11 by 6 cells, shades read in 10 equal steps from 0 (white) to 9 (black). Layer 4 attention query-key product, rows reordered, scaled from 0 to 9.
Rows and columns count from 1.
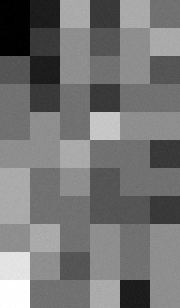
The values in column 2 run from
3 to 8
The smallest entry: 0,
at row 11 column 1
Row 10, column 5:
5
